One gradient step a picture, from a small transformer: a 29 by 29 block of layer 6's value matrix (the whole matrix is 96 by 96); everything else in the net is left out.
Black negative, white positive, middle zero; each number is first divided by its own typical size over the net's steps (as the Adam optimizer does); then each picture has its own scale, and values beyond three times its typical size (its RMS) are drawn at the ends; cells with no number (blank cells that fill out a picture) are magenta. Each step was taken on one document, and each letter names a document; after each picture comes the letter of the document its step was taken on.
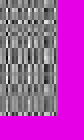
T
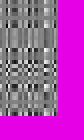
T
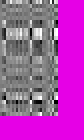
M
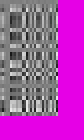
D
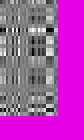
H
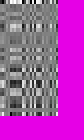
D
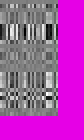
H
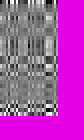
H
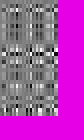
M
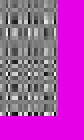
T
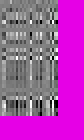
M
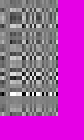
D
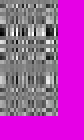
H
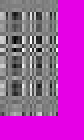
D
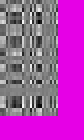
D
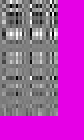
M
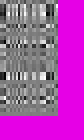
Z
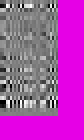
Z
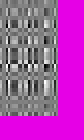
T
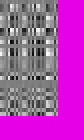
H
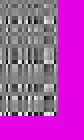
T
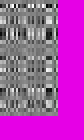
H
